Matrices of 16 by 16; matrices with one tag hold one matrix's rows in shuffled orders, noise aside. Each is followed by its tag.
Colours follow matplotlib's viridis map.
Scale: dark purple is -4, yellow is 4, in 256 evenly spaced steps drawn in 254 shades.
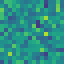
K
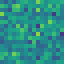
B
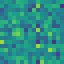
B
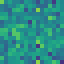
B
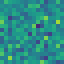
K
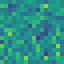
K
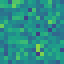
B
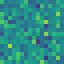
K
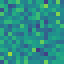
K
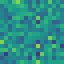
B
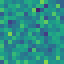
K
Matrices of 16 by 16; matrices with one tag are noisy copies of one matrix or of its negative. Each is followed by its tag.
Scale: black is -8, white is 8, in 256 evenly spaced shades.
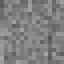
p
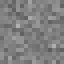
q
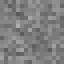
q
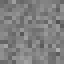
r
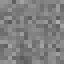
r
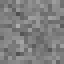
q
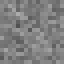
q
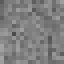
p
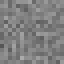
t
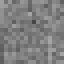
p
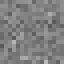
t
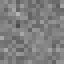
q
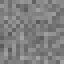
t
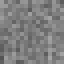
p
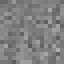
r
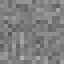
t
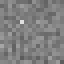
t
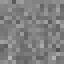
r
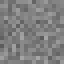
t
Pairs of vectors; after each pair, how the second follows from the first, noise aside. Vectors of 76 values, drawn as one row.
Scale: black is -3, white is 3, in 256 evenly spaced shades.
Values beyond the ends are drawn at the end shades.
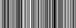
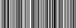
copied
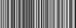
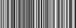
copied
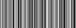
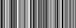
reversed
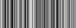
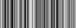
copied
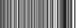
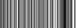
copied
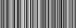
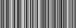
copied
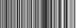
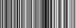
copied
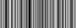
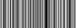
reversed
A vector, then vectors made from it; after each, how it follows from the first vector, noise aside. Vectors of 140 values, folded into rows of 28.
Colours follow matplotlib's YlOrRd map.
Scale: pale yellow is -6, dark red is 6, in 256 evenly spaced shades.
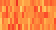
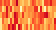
scaled up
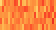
wrapped around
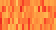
negated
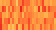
negated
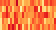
scaled up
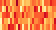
scaled up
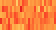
sign-scrambled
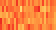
sign-scrambled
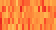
negated
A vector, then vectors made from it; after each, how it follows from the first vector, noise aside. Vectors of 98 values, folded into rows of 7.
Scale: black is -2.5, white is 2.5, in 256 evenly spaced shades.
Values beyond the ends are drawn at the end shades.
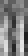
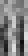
negated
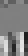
partly zeroed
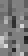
partly zeroed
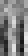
negated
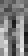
copied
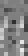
partly zeroed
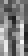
copied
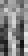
negated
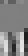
partly zeroed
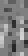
partly zeroed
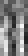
copied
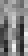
negated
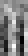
negated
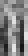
negated
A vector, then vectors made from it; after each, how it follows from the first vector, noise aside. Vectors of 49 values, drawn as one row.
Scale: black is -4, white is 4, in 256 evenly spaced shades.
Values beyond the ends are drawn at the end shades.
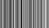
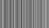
shrunk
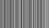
shrunk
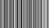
copied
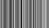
copied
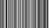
wrapped around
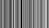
copied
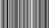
wrapped around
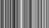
sign-scrambled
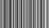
copied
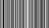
wrapped around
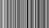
reversed
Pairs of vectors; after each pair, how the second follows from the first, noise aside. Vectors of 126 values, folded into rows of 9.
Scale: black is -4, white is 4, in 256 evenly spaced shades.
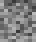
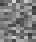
sign-scrambled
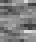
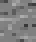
partly zeroed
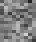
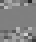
partly zeroed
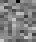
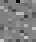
partly zeroed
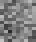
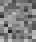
sign-scrambled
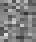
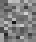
sign-scrambled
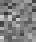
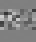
partly zeroed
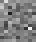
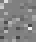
partly zeroed
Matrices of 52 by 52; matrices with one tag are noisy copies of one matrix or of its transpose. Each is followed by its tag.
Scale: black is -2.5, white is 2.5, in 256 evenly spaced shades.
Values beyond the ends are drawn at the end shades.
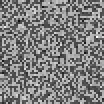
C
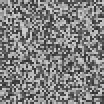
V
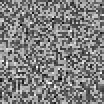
C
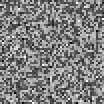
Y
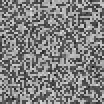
C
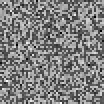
V
